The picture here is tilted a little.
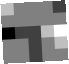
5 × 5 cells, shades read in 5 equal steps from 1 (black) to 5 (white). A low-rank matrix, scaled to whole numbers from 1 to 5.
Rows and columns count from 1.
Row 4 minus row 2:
0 0 -1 0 1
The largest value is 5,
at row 3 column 5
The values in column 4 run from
3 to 4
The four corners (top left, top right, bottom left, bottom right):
4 2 3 3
